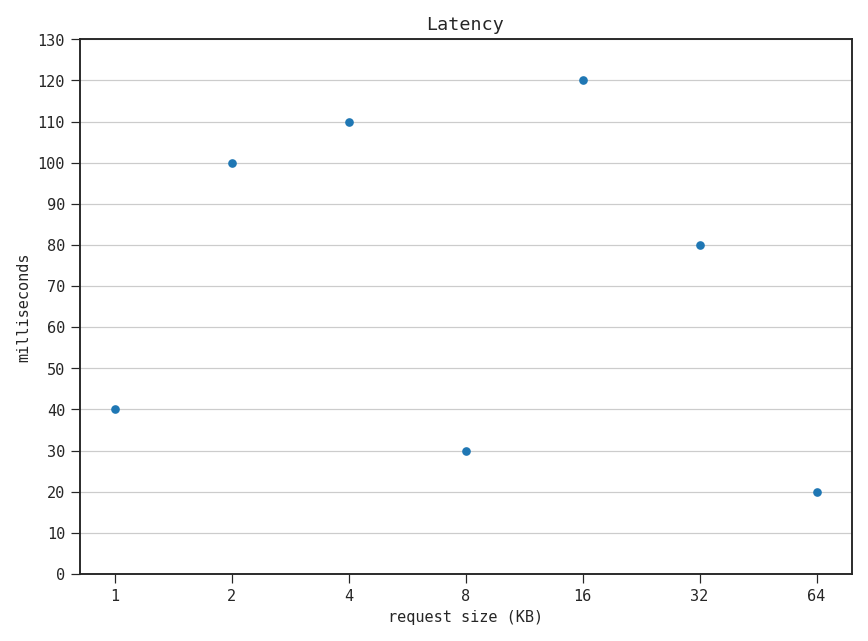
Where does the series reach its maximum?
16
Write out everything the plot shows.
Title: Latency
x-axis: request size (KB), ticks 1 2 4 8 16 32 64
y-axis: milliseconds, ticks 0 10 20 30 40 50 60 70 80 90 100 110 120 130
Values:
40 100 110 30 120 80 20
